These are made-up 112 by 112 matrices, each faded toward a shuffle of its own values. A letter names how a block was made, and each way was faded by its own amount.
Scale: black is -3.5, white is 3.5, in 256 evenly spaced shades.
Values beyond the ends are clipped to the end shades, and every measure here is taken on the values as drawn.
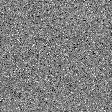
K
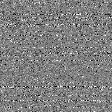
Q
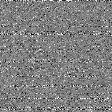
Q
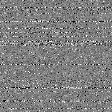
Q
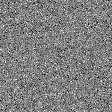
K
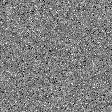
K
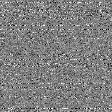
Q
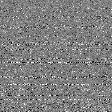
Q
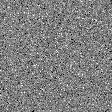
K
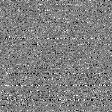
Q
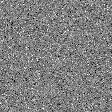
K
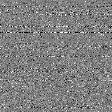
Q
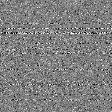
Q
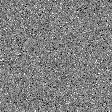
K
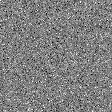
K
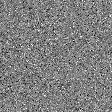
K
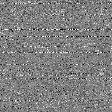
Q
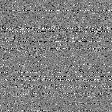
Q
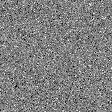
K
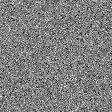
K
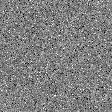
K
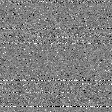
Q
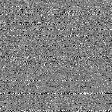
Q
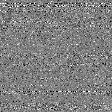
Q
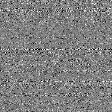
Q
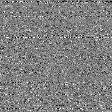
Q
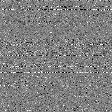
Q
